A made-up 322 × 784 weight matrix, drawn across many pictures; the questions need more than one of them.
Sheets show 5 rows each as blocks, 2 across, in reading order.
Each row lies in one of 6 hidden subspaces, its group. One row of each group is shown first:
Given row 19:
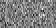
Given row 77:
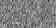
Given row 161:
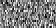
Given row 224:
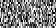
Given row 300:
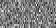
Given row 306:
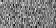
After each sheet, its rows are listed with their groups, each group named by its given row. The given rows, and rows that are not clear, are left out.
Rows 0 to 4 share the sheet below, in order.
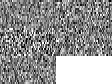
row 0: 77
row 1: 77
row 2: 306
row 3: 161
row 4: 77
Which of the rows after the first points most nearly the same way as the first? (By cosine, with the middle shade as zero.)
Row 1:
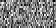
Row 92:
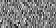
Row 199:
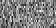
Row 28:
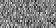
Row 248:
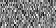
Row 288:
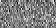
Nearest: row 199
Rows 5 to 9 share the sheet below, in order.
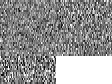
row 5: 161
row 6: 19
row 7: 161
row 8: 77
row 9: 224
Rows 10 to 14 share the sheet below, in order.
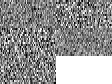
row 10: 224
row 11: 306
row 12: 77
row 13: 19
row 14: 300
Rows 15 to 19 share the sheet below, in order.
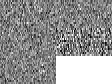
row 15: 77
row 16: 19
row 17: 224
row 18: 224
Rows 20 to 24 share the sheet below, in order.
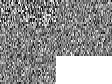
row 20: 224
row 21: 306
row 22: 306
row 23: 19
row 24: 306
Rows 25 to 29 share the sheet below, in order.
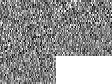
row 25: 19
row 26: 300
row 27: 224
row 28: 77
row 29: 77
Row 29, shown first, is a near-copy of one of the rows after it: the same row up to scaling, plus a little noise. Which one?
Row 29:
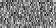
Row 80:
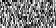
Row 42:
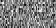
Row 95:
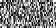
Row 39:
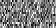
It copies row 95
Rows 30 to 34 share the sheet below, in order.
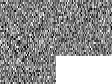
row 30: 19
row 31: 224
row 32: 19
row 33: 306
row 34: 306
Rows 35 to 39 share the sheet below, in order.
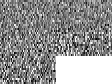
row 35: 19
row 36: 161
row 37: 300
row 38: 77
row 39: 77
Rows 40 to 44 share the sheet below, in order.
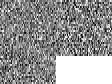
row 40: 300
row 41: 77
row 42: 77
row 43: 306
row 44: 306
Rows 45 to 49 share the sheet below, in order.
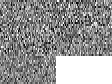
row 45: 161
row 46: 306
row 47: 224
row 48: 306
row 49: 19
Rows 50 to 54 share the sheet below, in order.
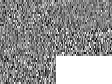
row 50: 306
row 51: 77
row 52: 224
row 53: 306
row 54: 161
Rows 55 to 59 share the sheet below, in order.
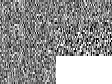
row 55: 300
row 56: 300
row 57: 300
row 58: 19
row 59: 224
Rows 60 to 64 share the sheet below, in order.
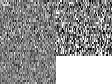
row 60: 161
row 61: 161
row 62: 300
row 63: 161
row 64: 161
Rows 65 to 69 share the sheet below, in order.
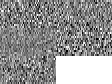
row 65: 300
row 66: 19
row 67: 300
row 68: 19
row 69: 77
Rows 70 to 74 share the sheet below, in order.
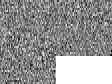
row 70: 224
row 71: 300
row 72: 161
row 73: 300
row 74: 77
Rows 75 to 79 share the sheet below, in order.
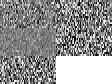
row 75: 306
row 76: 306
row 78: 161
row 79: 300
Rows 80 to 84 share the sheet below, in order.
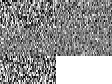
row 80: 77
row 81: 306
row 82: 300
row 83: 77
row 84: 161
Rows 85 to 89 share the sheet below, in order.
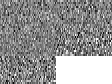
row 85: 77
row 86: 77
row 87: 306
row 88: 19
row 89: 306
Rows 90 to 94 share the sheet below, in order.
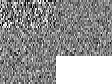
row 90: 19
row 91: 306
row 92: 19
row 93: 19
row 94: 306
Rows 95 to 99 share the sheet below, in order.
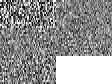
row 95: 77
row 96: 77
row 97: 77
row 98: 306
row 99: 224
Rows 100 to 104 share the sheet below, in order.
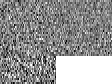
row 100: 300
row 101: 77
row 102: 77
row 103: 19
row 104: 77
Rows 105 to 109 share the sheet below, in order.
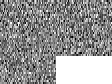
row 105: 19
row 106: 224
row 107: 306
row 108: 161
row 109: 306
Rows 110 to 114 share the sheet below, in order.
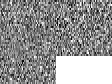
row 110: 77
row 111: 19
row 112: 224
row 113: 19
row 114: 19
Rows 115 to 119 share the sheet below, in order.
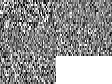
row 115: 161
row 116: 77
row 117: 19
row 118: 306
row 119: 77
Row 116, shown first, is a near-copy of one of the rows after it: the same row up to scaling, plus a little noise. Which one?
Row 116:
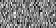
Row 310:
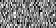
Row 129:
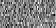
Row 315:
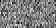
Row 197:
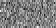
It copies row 310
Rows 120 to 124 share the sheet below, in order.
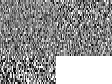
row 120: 224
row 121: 19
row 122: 77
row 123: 224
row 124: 77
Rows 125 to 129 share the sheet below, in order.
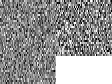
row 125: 306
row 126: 19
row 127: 306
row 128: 77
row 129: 77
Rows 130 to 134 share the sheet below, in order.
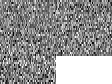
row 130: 224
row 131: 161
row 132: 306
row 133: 19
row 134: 161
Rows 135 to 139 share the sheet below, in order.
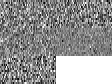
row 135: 161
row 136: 224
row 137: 161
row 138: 306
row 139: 77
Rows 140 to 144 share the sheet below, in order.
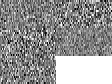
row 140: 224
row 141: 19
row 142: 77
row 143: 161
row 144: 19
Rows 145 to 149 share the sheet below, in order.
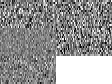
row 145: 77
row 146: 306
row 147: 300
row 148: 224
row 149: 161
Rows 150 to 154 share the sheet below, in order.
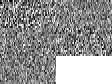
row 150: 306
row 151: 19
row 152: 306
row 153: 161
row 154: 77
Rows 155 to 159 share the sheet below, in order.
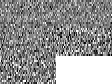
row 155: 300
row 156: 300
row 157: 19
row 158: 306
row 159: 161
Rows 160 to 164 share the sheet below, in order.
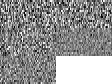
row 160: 224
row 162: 19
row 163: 77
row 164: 300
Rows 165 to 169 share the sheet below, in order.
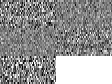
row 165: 300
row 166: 77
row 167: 300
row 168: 300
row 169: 77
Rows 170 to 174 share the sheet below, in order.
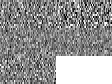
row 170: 300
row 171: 300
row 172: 161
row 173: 300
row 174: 300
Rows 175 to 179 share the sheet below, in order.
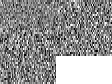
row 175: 306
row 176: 300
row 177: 161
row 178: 300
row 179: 224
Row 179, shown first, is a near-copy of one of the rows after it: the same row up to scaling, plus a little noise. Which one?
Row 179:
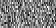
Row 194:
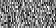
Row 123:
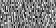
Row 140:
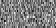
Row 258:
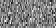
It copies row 194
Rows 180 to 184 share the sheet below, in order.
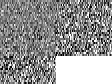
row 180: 300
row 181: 306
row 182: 77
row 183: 306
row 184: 306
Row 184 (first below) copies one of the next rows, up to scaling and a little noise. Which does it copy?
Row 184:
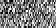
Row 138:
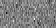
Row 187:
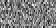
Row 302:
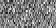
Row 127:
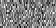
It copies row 302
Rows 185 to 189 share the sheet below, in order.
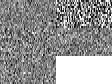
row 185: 300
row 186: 224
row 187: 306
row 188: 306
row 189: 306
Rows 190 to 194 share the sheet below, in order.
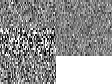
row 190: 224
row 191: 224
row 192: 161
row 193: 306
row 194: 224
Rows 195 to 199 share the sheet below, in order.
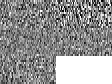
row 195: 19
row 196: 224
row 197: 77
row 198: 161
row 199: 77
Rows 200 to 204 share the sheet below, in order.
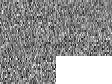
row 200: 300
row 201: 77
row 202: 224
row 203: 161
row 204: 224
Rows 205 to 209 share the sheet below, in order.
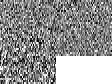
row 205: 306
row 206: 300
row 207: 19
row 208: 300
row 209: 161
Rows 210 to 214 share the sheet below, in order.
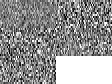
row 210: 19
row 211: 300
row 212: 306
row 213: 224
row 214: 161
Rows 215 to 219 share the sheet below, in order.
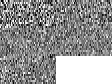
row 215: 306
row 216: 224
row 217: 77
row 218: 300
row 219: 306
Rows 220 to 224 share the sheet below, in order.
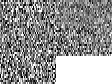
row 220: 77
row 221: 161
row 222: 300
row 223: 306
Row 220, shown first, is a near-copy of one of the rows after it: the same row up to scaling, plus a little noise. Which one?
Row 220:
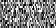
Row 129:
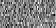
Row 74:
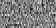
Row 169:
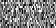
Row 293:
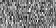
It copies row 169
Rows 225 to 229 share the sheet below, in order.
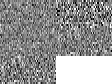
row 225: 306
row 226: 300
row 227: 306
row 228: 300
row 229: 300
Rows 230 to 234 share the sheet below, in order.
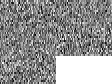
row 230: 224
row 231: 77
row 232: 306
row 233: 224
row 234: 306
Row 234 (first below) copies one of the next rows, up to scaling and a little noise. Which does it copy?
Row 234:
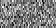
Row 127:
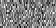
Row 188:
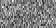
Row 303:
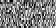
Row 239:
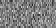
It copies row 188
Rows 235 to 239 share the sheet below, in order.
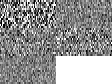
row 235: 19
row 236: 224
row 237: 306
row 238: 300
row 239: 306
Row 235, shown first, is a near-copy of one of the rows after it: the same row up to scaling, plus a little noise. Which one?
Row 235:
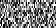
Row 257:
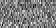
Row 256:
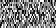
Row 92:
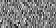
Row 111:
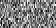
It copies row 111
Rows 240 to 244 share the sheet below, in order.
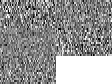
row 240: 224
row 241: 224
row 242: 19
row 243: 77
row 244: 300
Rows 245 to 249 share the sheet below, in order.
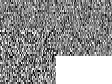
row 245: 224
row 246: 224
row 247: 306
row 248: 19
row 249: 306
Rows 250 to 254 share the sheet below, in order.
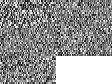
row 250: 19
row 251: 306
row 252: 300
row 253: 19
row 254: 306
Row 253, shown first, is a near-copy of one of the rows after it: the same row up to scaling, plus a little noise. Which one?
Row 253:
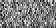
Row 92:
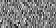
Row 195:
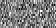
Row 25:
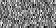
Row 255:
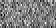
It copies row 255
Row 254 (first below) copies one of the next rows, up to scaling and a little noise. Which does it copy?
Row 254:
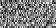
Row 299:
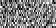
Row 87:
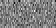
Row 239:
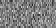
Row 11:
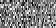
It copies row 299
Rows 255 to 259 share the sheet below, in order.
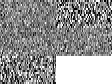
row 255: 19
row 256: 19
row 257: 19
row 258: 224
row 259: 77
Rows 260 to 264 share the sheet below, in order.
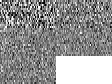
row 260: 77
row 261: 300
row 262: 306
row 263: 77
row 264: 300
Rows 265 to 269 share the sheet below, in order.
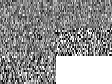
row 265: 77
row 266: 224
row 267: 77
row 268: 306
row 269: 77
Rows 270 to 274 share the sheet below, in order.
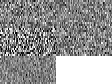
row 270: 300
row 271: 161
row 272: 306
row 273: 161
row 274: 77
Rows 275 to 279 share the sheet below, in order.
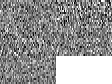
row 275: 161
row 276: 224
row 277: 19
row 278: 19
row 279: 19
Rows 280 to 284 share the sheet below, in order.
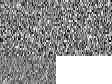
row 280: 306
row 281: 306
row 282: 161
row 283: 224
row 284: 19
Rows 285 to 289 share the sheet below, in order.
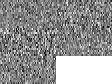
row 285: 161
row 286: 77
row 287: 161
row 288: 224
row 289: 77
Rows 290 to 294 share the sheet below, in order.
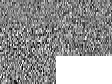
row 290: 77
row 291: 77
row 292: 306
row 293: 77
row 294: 19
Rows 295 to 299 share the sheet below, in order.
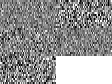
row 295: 300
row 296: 306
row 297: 300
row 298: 300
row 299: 306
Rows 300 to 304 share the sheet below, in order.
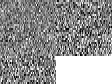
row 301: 306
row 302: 306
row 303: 306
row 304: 19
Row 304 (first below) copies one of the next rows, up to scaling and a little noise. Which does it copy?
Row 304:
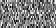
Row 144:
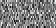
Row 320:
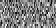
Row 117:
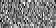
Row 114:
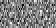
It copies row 144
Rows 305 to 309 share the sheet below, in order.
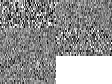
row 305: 300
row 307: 306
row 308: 300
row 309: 300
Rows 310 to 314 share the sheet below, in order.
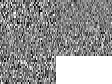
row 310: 77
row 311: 300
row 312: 19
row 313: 19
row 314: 161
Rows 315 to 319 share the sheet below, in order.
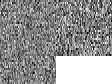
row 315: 77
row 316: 77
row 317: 224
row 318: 77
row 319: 224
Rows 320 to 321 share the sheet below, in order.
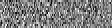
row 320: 19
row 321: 77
